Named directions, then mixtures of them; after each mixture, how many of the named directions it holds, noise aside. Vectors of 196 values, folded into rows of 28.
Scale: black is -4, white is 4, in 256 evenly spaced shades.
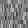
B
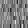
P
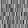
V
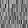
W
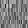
one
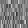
two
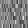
two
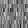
three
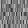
one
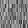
two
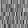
one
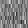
three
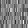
two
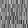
three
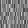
one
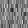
three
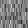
two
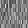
one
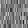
two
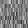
three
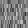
one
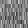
three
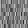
one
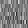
three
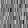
two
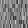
three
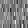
one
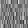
three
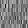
one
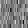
two
